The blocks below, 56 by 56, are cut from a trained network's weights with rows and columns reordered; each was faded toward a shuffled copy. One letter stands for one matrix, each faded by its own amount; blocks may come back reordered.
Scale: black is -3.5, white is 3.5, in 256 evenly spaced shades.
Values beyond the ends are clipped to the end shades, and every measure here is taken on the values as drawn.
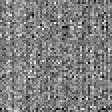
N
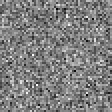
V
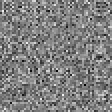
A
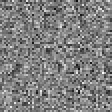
A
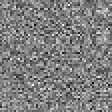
A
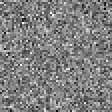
V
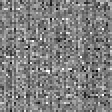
N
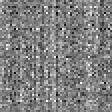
N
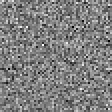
V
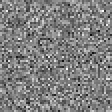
A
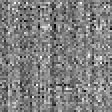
N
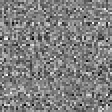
A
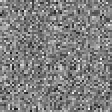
A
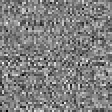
A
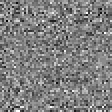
A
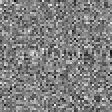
A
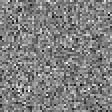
V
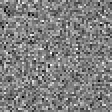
V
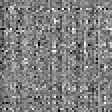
N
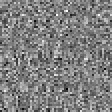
A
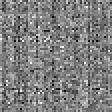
N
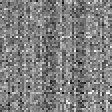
N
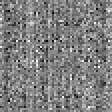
N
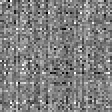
N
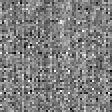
N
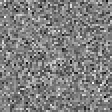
V
